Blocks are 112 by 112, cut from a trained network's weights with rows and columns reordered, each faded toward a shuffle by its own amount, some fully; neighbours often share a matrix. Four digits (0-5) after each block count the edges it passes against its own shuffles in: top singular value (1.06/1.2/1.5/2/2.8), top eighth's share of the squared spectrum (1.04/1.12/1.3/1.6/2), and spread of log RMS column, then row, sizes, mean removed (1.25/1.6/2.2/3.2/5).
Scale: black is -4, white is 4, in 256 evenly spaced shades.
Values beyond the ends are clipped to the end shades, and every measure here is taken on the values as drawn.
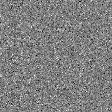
3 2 1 1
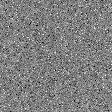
0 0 0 0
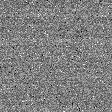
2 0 0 0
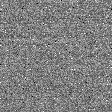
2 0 0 0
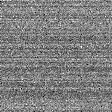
4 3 1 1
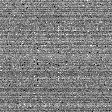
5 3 2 2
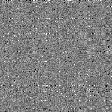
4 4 1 3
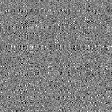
5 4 2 3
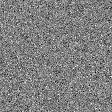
0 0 0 0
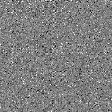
3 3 1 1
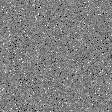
0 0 0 0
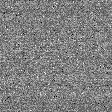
2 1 0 0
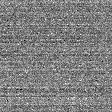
4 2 0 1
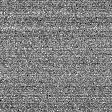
4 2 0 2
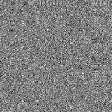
4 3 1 2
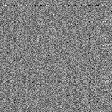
4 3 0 2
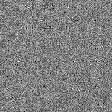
3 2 0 1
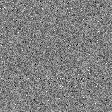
3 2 0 1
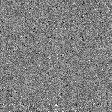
3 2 0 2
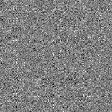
4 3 2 2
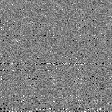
3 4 1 3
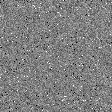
1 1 0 1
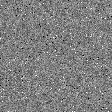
2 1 0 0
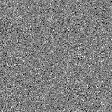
3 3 1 1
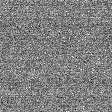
2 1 0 0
